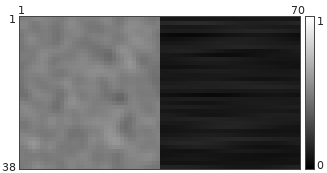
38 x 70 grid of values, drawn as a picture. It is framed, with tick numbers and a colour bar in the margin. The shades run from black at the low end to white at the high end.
It is made of 1 by 2 panels. Panel 1,1: middling, blotchy, faint in contrast. Panel 1,2: very low, streaked across, faint in contrast.
